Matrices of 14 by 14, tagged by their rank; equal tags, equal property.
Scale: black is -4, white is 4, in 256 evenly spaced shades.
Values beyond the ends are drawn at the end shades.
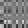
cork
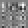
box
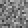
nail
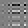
cork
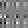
cork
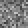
nail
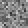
nail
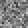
nail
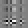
cork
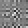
box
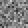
nail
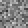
nail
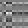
cork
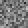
nail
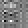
box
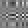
cork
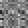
box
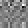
box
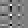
cork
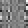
box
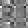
box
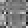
box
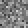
nail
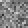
nail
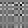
cork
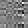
box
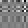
cork
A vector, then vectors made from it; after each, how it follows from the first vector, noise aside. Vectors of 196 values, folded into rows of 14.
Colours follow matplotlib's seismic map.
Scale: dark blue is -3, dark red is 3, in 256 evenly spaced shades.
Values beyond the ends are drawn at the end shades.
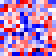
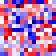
reversed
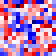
reversed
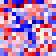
reversed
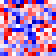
reversed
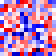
copied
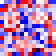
copied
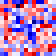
reversed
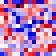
reversed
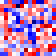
reversed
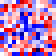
copied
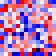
copied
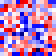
copied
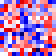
copied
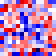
copied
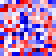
copied
